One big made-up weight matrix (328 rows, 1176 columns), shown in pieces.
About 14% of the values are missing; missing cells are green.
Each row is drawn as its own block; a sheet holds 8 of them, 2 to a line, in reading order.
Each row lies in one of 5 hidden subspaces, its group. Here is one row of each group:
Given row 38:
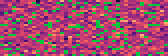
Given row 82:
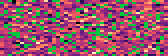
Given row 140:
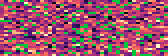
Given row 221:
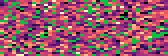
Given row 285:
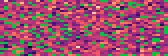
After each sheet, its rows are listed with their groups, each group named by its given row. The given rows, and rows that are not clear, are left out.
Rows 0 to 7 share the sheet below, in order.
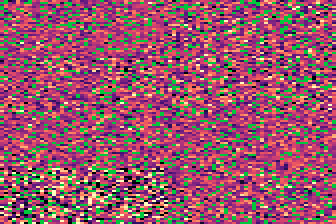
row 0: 82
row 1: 221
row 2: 221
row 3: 140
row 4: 82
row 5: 38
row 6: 221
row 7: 140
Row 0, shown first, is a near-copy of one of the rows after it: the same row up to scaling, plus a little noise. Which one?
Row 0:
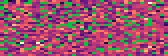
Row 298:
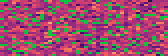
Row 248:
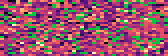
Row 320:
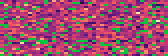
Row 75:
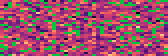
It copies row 248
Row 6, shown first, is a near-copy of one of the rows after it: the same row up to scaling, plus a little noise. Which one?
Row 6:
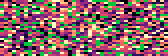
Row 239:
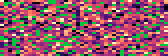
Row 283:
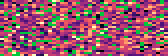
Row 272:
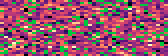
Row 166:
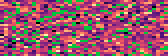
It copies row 283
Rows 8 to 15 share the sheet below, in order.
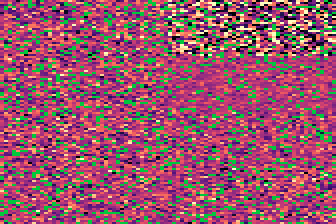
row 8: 38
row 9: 140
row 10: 140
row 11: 38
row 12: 140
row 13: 221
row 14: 38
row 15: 221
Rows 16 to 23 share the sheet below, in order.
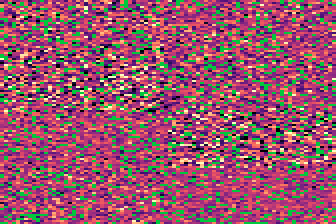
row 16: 285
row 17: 221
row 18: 38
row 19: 38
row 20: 140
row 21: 140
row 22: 38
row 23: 82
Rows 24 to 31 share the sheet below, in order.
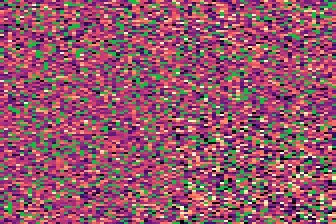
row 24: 221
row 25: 140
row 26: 221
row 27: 38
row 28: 82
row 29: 82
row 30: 285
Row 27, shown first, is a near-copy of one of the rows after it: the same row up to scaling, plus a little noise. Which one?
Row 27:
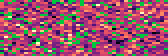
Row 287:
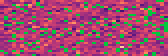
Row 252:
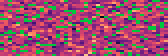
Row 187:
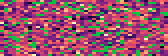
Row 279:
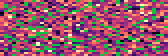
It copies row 279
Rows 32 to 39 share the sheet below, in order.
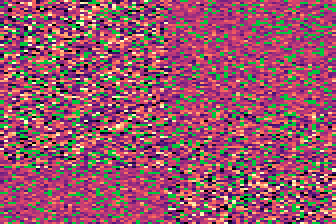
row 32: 38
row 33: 221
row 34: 82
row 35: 38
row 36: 221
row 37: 285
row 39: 221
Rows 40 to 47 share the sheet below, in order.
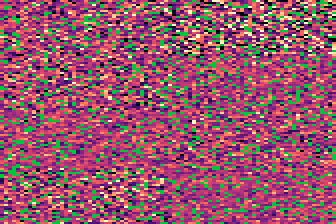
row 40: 221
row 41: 140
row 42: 140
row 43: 285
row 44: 221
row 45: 221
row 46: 38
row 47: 285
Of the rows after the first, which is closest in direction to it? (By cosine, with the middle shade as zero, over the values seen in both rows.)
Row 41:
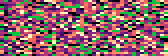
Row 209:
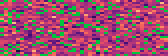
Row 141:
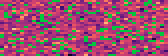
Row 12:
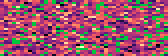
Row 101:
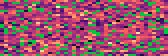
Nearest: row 12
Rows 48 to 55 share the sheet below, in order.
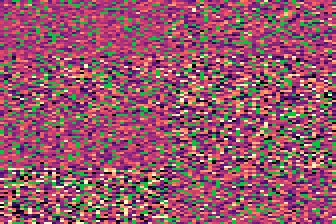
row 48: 82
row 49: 221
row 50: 82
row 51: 221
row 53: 285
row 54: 221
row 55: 285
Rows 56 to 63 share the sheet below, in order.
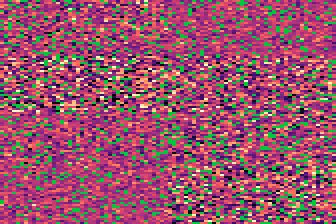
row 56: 285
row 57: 221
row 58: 221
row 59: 38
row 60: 38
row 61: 221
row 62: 221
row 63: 285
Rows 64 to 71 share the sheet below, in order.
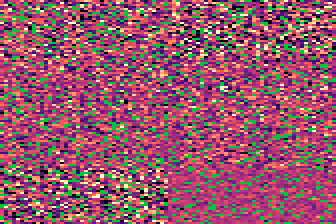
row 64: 38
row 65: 140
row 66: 221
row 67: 38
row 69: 82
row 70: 140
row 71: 140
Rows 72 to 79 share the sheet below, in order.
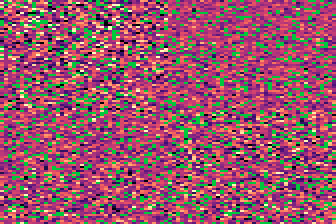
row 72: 285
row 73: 221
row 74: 285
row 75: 82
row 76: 82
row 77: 285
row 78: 221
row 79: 38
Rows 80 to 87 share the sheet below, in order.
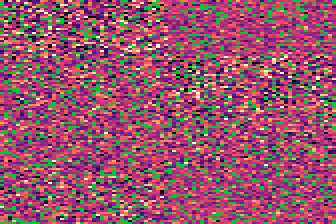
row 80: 140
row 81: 82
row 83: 285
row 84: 285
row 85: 140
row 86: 221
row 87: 285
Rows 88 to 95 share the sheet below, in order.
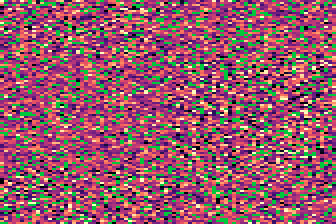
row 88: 38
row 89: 82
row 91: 221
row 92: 140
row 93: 82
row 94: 38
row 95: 38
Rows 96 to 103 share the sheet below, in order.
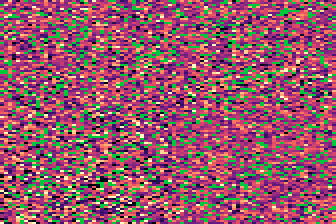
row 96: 82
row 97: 38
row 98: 82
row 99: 221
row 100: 140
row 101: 285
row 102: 38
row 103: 38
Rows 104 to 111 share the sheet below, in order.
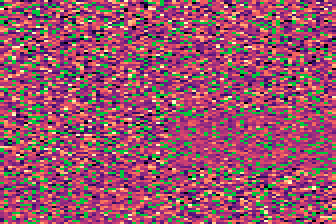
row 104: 285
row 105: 140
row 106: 82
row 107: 285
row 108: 82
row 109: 221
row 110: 140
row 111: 221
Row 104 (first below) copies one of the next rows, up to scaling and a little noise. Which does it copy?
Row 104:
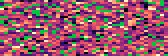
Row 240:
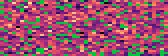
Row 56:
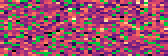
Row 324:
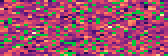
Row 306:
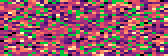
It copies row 324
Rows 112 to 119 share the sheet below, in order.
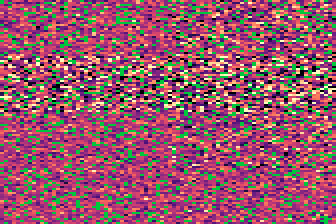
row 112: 82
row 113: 82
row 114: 38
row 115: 221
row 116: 140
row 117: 38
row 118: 140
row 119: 82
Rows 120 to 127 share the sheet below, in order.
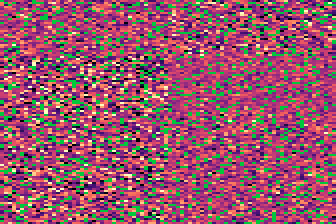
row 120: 82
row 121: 140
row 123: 38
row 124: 82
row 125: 82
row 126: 82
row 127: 285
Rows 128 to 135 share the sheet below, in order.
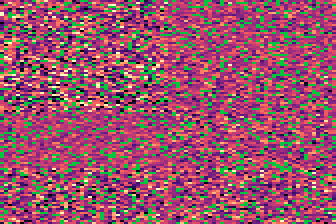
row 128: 38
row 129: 285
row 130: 140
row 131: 82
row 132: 38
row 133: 140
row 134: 82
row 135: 82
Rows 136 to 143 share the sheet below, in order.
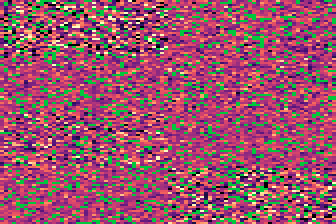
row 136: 140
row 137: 140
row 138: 285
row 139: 38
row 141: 285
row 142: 285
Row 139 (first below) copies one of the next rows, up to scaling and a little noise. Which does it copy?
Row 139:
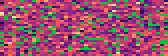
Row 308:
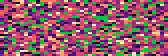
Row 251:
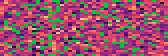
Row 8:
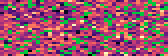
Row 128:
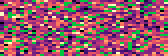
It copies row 128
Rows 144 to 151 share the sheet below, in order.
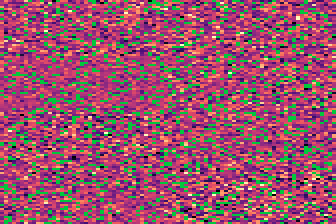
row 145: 82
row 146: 38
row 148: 285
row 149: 285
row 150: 221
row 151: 82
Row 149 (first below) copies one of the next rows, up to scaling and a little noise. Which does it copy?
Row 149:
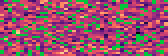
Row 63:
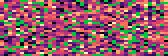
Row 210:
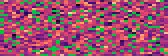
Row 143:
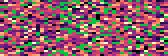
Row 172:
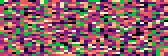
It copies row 172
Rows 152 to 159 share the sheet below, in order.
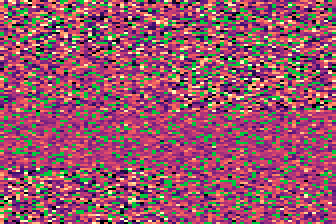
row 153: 140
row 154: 38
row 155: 82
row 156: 221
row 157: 221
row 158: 38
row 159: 82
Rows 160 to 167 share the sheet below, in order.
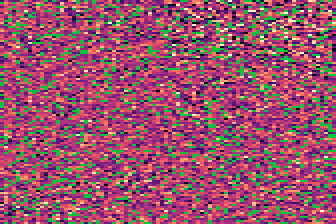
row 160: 285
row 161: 38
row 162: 221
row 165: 140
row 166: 221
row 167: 285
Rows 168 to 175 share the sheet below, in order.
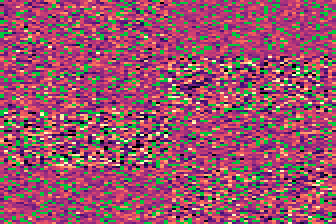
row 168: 140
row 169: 221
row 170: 82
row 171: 285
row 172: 285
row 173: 221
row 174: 140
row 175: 221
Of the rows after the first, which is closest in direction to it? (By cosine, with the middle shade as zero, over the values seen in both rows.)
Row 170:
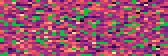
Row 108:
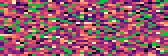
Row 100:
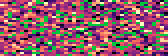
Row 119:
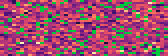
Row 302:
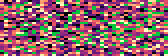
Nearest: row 108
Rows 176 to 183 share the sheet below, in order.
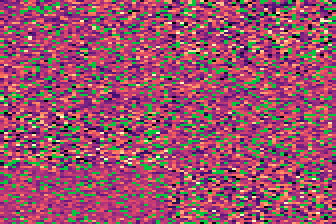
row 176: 38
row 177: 38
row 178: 285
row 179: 285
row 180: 140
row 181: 38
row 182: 82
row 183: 221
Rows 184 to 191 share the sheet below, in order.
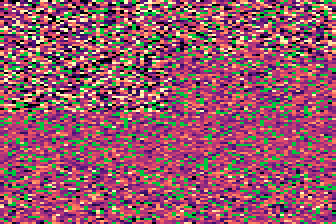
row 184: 82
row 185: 221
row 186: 82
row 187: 38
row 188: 221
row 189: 82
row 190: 221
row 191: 221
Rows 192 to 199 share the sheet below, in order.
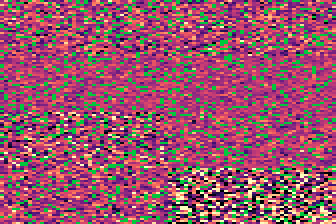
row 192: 140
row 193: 82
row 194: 221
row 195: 140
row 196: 285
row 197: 221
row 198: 221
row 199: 82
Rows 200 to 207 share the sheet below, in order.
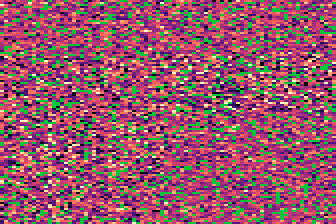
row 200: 140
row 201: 82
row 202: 221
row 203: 82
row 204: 82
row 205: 140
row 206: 38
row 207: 82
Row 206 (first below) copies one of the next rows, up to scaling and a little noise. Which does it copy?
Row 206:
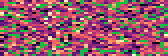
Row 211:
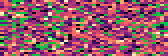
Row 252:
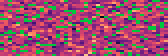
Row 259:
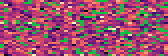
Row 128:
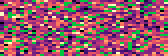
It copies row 211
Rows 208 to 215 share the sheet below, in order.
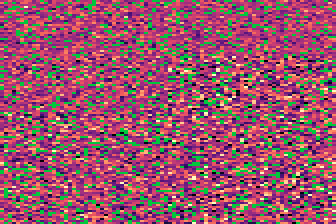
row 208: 285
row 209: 140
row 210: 285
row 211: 38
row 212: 140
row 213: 38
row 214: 140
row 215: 221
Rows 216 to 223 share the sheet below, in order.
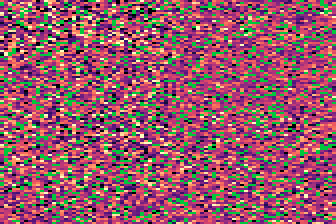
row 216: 38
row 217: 38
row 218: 221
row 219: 221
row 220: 140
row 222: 82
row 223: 82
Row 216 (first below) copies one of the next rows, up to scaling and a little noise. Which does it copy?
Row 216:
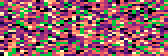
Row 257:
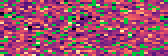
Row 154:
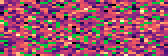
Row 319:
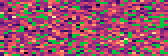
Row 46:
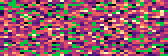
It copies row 319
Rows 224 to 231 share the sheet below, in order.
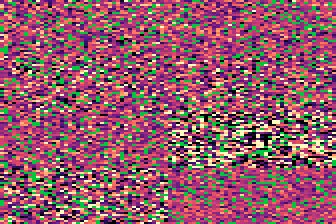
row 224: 38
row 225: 38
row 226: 285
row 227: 82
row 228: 221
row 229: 285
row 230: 82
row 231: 140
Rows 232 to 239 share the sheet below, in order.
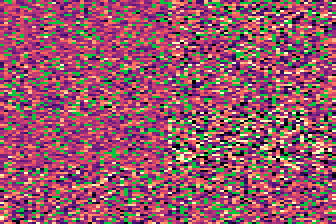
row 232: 82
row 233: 38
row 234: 285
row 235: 285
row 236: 285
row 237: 221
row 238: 38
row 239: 221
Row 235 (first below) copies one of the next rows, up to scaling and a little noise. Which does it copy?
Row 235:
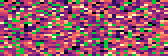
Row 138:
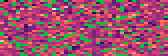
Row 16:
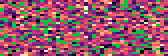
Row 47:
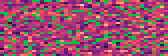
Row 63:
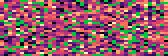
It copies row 138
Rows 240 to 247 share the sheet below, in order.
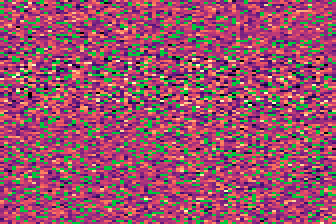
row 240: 285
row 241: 38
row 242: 285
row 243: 140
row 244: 221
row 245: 82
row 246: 140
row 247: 82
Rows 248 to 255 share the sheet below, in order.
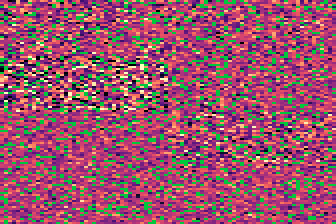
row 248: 82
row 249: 285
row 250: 38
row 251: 38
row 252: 38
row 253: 140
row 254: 82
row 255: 140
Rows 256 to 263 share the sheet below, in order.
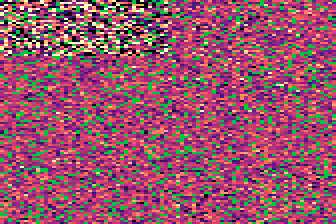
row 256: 285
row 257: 38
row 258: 38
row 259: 38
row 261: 82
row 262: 38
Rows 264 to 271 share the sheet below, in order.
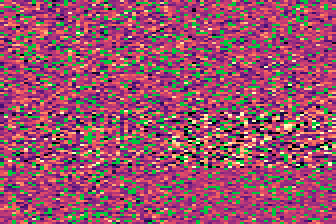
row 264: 221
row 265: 221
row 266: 38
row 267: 285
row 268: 82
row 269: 221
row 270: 285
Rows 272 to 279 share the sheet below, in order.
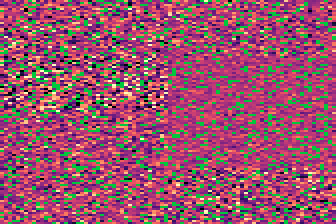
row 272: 221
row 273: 38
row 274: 285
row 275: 38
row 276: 221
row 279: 38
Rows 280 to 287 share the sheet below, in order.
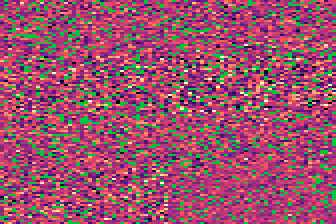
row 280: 285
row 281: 140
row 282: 140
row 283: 221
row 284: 140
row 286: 285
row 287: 38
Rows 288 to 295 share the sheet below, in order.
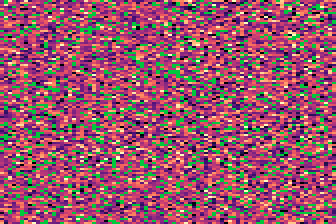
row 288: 82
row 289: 221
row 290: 82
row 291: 82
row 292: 140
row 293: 221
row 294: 38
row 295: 221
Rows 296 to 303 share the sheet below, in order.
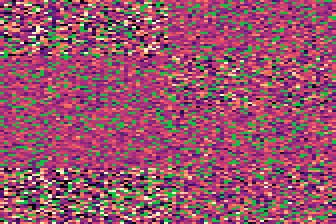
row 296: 82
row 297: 285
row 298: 82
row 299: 140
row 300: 140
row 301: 82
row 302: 140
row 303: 221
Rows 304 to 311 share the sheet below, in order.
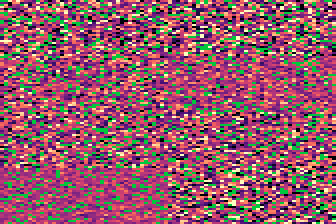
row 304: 38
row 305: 38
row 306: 285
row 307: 82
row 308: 38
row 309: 82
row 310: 140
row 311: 82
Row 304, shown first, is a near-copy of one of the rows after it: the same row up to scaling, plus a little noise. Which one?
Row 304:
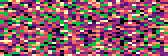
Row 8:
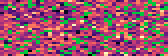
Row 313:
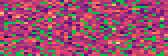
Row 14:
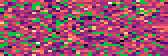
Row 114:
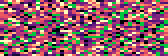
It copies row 114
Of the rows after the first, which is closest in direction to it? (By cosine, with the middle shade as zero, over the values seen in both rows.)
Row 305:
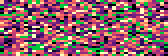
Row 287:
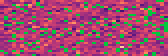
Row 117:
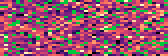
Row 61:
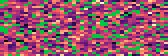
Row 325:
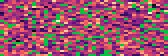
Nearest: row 287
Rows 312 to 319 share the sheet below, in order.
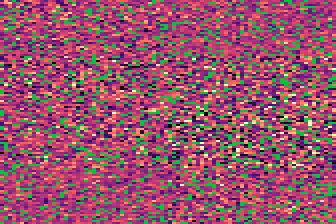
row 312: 140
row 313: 38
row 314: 38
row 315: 140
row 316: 285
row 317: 38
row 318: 221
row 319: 38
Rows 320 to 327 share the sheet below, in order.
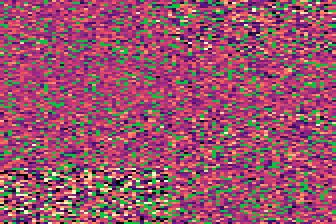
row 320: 82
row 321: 82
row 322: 82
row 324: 285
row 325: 221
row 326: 221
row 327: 38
